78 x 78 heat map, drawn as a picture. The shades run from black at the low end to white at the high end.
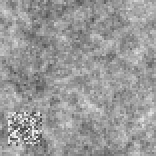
In the bottom left lies a patch that is rougher than the rest. The halves do not mirror each other. On average the colour sits 60% of the way up the scale. The bottom left is the roughest part.
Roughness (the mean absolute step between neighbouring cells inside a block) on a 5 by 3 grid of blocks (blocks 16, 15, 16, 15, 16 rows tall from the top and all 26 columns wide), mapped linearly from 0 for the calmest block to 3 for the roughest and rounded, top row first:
000 | 000 | 000 | 200 | 300
